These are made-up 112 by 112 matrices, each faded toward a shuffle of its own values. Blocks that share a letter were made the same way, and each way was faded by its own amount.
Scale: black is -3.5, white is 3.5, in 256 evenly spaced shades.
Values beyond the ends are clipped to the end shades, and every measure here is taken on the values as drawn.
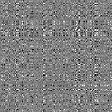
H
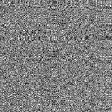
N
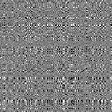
H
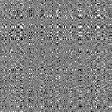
H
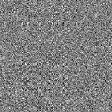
N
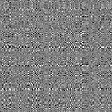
H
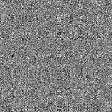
N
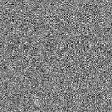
N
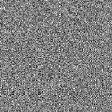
N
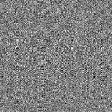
N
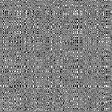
H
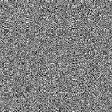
N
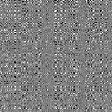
H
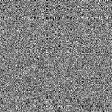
N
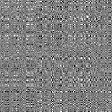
H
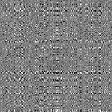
H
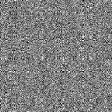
N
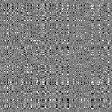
H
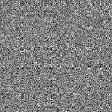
N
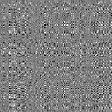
H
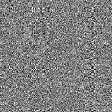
N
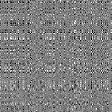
H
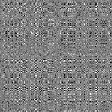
H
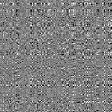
H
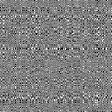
H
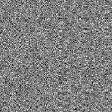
N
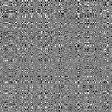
H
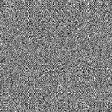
N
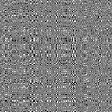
H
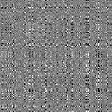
H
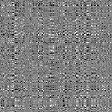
H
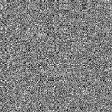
N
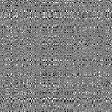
H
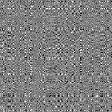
H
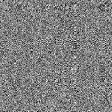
N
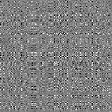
H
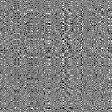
H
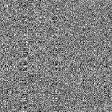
N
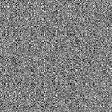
N
